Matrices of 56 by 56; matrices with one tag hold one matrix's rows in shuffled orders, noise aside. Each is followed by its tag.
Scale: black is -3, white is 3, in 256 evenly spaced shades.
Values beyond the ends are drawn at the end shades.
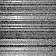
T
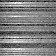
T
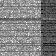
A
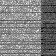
A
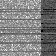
A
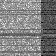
A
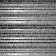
T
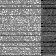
A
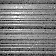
T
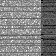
A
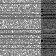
A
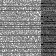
A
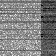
A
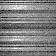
T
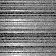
T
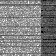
A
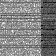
A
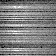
T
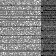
A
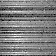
T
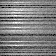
T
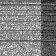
A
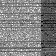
A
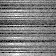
T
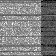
A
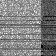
A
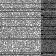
A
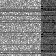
A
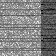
A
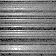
T
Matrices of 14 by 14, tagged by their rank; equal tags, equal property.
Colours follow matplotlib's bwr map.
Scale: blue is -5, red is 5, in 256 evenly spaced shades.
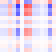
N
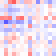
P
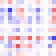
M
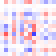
M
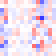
P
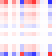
N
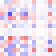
M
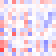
P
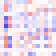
P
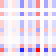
N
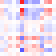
M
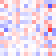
P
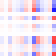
N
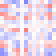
M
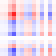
N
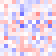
P
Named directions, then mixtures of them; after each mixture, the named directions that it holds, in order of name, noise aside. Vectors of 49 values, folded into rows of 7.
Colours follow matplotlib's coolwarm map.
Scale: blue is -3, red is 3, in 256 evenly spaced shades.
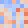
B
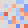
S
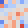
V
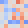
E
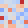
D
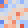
V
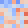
B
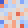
V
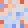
V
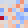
D, S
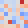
D, S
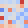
D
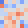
V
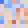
B, V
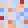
D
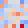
B, V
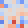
S, V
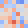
E, V
